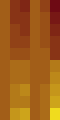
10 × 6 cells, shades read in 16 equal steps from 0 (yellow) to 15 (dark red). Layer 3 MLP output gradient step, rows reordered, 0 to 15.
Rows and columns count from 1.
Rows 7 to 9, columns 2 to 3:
8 8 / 7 6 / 7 7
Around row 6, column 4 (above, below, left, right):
9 9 8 9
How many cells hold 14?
1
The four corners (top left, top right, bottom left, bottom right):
9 15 9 0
